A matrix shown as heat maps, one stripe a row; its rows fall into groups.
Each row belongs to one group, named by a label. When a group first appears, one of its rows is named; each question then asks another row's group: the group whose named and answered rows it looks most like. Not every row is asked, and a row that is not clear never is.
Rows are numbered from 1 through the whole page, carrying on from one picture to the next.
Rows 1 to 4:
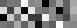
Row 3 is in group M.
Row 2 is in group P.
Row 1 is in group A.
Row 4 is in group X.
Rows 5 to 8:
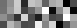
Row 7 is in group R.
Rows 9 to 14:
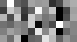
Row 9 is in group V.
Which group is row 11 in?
P
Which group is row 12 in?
X
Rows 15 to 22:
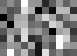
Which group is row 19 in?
A
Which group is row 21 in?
X
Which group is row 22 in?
M
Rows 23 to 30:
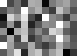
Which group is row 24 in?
A
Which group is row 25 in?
M
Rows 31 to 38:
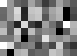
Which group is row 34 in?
R
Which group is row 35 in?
P
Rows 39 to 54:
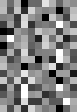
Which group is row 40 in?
P
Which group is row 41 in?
A
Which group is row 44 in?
M
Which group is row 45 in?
M
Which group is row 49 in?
A
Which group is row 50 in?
P
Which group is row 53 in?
R
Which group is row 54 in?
P
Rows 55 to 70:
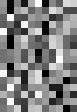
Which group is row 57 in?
V
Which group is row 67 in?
V
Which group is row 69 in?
V
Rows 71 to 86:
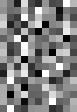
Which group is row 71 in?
R
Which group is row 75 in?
R
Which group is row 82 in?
V
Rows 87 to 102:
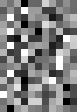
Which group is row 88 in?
A
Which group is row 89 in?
V
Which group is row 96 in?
X
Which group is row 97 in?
V
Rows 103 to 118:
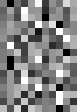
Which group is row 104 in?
A
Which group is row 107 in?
X
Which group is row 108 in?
R
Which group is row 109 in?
V
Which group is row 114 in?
A
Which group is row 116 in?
X
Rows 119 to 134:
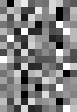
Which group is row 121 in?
P
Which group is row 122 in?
X
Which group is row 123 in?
R
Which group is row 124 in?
V
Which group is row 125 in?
P
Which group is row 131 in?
X
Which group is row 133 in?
P
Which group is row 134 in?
R
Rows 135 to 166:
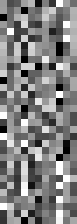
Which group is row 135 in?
X
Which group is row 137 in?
M
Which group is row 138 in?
R
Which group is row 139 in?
V
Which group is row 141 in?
P
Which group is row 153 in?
M
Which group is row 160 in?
R
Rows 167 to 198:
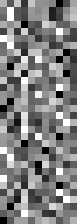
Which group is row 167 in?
P
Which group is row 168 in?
V
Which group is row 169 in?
V
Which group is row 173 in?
V
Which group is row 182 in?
M
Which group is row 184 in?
R
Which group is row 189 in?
V
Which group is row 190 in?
M
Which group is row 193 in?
P
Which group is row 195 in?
R
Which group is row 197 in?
A
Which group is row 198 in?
M
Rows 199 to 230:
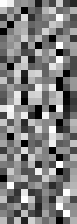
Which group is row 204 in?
A
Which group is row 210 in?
P
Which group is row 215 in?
M
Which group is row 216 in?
P
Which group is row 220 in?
A
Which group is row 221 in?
P
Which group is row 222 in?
X
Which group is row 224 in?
M
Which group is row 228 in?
X
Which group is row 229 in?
R
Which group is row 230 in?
P
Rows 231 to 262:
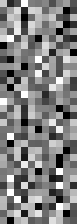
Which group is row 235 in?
P
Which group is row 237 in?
M
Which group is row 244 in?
A
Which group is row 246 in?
P
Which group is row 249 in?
X
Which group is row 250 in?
V
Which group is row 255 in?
X
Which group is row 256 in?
V
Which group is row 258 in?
V
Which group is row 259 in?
P
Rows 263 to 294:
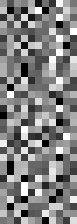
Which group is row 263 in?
X
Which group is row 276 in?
V
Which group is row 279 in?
M
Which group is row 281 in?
A
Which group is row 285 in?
P
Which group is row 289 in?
A
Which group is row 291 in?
V
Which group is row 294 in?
A
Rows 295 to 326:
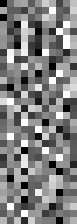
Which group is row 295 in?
M
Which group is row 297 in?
M
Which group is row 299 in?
X
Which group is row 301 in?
R
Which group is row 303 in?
V
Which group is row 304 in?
A
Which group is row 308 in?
R
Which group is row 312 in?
A
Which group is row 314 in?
M
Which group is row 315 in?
A
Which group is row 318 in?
A
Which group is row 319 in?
P
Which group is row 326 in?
P
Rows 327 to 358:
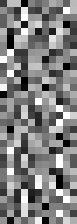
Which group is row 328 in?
R
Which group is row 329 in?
A
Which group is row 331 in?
X
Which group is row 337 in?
V
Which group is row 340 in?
M
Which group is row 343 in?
R
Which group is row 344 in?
X
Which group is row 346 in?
P
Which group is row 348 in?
V
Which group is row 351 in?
V
